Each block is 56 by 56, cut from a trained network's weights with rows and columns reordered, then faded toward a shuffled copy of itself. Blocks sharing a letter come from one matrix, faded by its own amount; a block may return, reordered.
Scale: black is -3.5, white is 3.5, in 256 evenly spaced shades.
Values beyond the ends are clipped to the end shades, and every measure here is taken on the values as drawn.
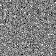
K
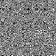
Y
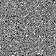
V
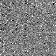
V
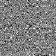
Y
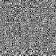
Y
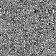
K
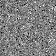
K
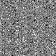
V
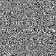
Y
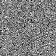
K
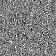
K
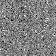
K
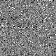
K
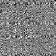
Y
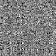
Y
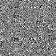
Y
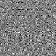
Y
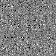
V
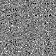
V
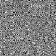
Y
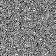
K
